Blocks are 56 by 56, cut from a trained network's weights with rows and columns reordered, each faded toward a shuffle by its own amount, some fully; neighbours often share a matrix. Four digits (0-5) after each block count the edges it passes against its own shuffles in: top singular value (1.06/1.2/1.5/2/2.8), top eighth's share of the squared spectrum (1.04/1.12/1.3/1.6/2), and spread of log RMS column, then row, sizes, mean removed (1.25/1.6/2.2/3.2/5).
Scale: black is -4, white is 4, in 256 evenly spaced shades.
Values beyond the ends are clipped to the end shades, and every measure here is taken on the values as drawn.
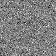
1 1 0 0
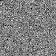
2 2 0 1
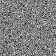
0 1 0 0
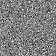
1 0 0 0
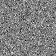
0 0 0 0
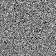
1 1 0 0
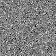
0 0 0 0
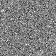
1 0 0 0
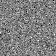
0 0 0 0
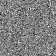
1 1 0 0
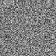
3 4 2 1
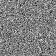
0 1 0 0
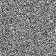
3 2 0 0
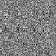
3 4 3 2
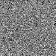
2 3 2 1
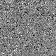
0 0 0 0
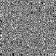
3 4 3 1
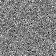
0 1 0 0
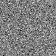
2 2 0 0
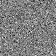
0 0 0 0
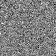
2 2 0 0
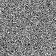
0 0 0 0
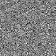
2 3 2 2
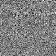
2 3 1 1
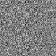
3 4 2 1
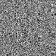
2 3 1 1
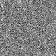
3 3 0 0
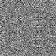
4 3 2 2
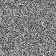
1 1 0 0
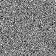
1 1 0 0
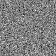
2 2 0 1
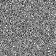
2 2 0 1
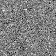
1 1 0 0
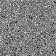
1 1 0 0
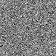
2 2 1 0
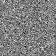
0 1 0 0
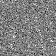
0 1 0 0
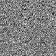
3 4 1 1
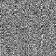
3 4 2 1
